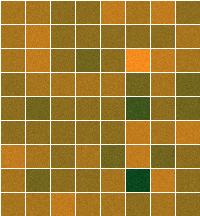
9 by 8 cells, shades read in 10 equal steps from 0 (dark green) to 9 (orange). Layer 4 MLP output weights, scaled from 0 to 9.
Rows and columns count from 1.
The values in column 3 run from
5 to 7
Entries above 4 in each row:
8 8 7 6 5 8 6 6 8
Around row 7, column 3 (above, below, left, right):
5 5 6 6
